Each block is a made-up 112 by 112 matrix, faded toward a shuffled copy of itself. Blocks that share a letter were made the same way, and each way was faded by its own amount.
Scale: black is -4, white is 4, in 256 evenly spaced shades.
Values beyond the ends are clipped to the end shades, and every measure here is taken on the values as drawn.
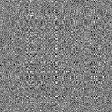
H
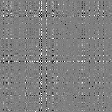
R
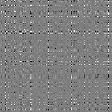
R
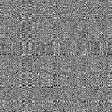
H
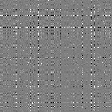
R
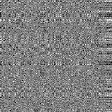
H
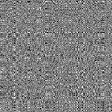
H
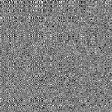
H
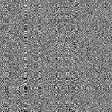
H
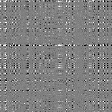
R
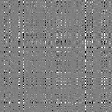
R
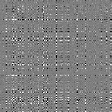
R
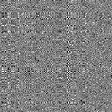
H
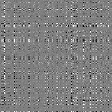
R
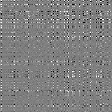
R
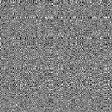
H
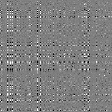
R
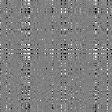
R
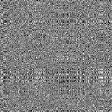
H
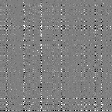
R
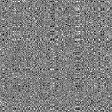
H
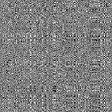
H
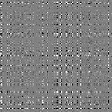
R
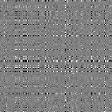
R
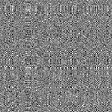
H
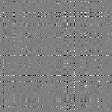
R
